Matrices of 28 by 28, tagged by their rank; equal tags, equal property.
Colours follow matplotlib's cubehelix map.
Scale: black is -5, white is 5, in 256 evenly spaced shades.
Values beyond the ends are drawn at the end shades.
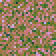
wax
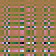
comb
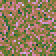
wax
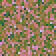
wax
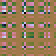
comb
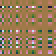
comb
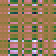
comb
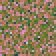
wax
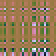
comb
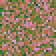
wax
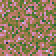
wax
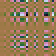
comb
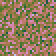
wax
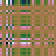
comb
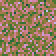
wax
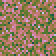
wax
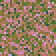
wax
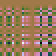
comb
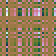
comb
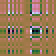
comb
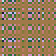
comb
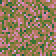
wax
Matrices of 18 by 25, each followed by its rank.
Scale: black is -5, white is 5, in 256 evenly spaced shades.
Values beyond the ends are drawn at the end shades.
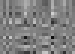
two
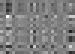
two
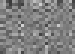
three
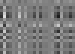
one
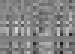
three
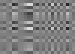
one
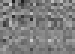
three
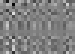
two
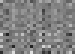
three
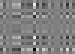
one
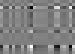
one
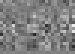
three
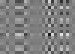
one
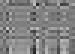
two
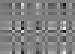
one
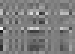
two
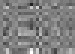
two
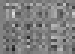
three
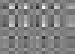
one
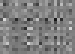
three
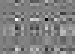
two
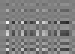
one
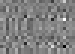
three
